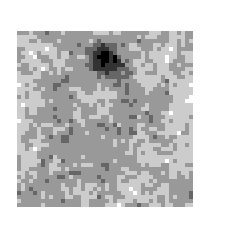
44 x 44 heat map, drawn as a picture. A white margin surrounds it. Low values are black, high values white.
Slope: none. Grain: blotchy. Ninth with the lowest average: top middle. Dips: one, in the top middle. Odd rows or columns: none. Stripes: none.
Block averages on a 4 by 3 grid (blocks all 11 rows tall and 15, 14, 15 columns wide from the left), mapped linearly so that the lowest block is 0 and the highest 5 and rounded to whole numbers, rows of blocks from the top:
405
435
435
344
